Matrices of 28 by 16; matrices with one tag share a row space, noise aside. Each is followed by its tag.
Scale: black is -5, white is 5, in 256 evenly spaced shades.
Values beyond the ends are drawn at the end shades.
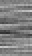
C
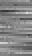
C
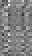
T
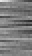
C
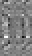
T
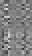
T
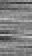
C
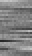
C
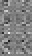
T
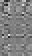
T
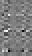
T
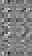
T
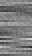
C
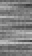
C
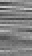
C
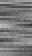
C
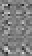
T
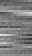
C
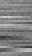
C
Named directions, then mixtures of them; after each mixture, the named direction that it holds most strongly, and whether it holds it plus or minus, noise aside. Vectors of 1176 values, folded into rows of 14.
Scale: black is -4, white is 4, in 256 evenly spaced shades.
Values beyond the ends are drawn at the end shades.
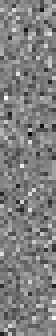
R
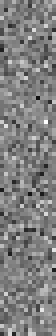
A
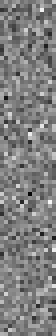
R, minus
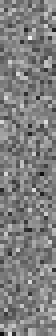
A, plus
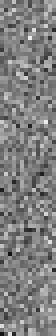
A, plus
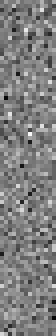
R, minus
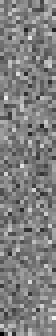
R, plus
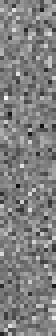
R, plus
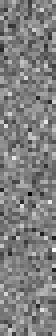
A, plus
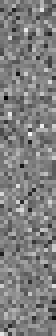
R, minus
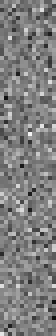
R, minus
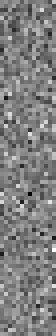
R, minus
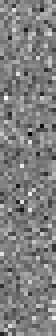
R, plus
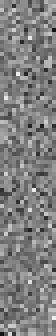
R, plus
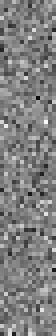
A, plus
